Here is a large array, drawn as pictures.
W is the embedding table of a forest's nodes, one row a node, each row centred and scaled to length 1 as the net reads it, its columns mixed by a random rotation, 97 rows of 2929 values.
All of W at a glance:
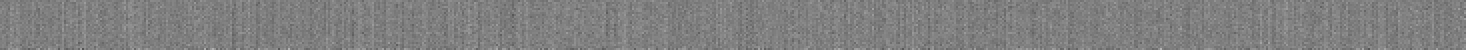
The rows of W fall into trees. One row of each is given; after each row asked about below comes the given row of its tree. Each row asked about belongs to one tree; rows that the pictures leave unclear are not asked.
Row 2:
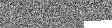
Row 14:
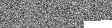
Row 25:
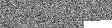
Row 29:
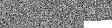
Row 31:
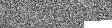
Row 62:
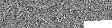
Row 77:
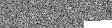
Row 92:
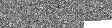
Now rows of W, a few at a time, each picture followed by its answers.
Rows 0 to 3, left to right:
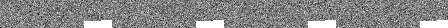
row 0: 2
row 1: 77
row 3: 62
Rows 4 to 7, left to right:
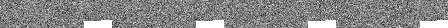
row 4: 14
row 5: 29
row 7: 14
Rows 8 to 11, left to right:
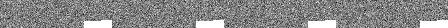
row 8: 92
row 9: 29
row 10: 25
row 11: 77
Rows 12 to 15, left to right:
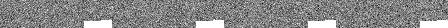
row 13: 14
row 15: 77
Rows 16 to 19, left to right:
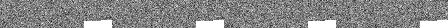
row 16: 29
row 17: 29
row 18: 25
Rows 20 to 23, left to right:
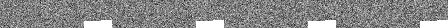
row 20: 25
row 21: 25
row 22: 14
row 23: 31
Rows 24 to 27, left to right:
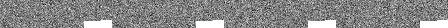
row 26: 77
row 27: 31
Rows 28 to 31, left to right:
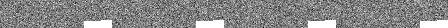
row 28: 2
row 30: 77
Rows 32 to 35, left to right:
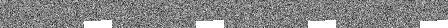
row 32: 25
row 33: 2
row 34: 77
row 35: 77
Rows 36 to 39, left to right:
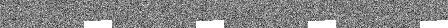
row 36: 62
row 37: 62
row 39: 92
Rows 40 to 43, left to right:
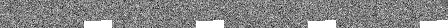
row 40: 31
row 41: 77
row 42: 14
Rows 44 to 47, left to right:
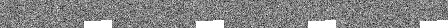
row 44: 31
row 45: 14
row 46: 29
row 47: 77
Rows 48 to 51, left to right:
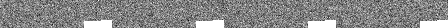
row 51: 31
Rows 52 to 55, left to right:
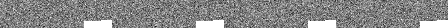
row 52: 29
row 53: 29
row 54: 31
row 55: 14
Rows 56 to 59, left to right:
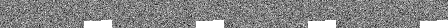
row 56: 29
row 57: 25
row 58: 25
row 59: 29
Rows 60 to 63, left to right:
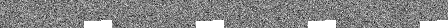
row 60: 31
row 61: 25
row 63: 14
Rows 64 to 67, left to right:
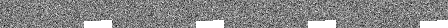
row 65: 25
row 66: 2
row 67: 2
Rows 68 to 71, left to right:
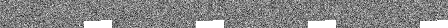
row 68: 25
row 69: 29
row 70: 29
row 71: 31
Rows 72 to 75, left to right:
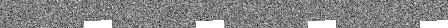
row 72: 29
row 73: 14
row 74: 25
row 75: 31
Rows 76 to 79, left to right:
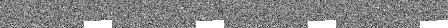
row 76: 14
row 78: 25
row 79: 92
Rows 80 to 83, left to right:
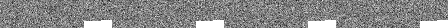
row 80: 77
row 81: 62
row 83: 92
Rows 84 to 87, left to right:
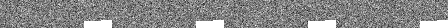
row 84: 31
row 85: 2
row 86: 31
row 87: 92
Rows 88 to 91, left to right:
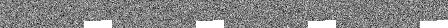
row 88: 77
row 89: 77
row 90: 14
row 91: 29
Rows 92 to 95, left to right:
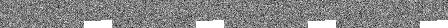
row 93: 25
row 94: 25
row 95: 29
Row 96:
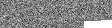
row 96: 92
